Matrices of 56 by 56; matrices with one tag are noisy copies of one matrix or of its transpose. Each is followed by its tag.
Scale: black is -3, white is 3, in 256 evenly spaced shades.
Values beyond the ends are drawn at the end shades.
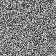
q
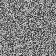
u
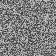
u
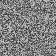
u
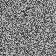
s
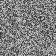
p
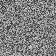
s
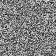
u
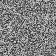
u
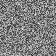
s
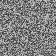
u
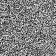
q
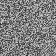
q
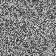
p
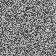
s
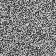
q
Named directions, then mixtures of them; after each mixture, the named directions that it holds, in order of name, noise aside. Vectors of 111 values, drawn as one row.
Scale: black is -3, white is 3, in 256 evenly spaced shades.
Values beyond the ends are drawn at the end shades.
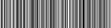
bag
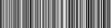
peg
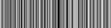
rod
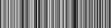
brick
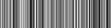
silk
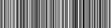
bag, brick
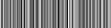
bag, rod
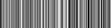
peg, rod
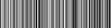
brick, silk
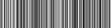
bag, brick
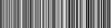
peg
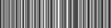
rod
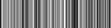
brick, peg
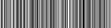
bag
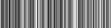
brick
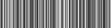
bag, peg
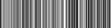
brick, peg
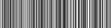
peg, silk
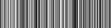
bag, brick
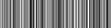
rod, silk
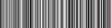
peg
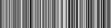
peg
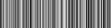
peg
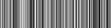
silk
